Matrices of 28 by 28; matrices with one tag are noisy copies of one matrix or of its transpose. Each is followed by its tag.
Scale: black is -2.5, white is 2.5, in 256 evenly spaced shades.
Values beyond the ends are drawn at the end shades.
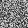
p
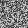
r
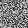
p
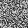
p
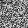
r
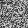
r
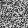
r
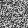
r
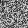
r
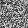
r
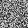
p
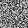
p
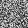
p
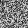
r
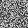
p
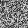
r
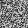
r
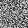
p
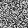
p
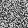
p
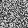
p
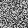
p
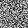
p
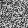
r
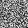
p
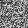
r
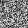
r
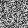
r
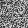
r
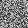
p
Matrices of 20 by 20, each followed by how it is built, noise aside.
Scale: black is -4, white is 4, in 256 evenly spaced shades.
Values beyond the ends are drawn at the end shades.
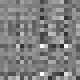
low rank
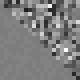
upper triangular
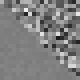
upper triangular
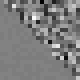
upper triangular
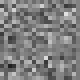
low rank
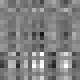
low rank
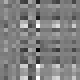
low rank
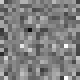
low rank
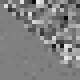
upper triangular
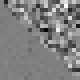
upper triangular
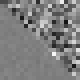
upper triangular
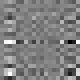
low rank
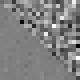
upper triangular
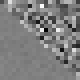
upper triangular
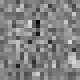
low rank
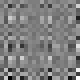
low rank
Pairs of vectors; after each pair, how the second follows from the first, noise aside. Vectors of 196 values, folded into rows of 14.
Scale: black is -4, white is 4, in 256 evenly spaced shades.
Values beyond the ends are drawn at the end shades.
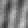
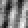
scaled up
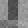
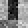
scaled up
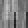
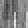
negated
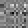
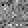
shuffled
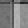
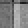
copied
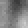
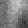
negated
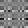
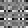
scaled up
